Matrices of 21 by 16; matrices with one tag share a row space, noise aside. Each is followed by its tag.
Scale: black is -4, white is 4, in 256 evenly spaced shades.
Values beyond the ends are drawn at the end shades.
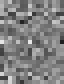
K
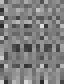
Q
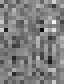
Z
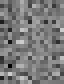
K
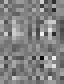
Z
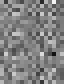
Z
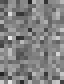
K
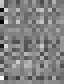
Q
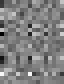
K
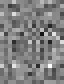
Z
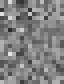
K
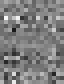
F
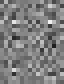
Z
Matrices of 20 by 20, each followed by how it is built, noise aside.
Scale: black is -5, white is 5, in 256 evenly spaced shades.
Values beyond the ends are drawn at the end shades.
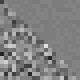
lower triangular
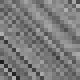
Toeplitz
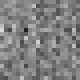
low rank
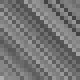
Toeplitz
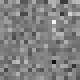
low rank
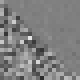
lower triangular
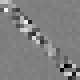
banded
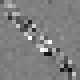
banded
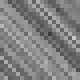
Toeplitz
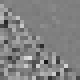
lower triangular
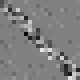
banded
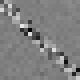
banded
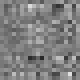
low rank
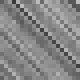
Toeplitz
